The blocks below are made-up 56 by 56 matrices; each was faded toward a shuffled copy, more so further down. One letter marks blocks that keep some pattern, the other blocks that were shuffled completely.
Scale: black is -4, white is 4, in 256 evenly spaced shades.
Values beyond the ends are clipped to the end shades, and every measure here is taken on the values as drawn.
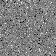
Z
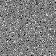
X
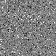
X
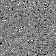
X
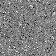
Z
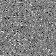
X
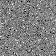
Z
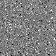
X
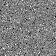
Z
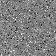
Z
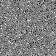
Z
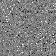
X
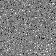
Z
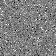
Z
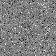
Z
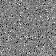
X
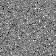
Z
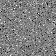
Z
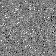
X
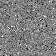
Z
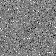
Z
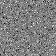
X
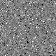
X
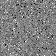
Z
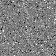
X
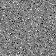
X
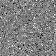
X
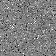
X
